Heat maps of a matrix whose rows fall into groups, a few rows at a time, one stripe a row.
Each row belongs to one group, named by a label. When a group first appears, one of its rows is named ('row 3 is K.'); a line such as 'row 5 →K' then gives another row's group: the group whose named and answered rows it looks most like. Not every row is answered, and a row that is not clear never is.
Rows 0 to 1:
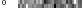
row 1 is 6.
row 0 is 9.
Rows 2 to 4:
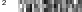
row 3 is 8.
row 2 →9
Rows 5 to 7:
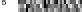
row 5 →6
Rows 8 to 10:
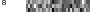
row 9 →6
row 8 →9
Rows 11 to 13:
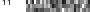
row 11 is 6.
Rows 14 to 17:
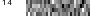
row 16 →9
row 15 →6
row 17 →6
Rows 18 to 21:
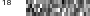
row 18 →6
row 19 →8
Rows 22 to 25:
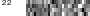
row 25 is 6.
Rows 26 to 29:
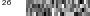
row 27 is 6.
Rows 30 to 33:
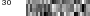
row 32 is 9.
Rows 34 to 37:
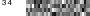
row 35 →8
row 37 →9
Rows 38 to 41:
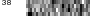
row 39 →6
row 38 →9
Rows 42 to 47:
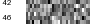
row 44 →9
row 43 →8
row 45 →6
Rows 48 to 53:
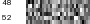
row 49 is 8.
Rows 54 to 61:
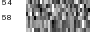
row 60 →9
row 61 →8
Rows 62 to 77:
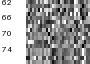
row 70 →6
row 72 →8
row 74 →9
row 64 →8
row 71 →9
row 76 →6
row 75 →9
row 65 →6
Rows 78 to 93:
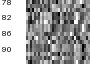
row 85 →9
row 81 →8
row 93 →8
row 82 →8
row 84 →9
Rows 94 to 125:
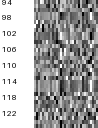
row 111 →9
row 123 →6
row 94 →6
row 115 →9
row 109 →6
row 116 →9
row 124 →9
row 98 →9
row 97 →9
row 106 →6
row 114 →9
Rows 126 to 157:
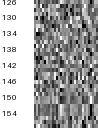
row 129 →8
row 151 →9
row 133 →6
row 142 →9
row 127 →8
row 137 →6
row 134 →8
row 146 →8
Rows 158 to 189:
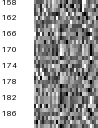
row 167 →9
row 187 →8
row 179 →8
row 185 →6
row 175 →8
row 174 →8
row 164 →8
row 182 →9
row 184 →6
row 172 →9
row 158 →8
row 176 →6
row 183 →9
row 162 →6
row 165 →9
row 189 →9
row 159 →6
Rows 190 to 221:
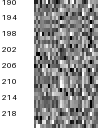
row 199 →6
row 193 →8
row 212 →6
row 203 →8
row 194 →9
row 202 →9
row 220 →6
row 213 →8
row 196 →9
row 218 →9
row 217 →6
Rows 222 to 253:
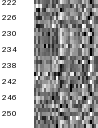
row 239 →9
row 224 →8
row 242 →9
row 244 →6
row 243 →6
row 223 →8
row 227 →9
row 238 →9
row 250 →9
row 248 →8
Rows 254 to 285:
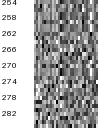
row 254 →9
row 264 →8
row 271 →9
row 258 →9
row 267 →8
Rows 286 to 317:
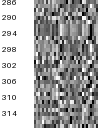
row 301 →6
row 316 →6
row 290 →8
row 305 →8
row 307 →6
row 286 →8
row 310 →9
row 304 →9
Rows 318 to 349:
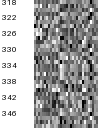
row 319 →8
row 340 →8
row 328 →8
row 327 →8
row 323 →9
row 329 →6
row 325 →8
